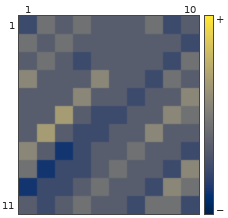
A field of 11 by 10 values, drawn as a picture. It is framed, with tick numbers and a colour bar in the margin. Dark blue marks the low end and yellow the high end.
There is no overall slope. The top middle is the calmest part. The ninth with the lowest average is the bottom left. Streaks slant up to the right. In the top middle lies a patch that is calmer than the rest. The halves do not mirror each other.
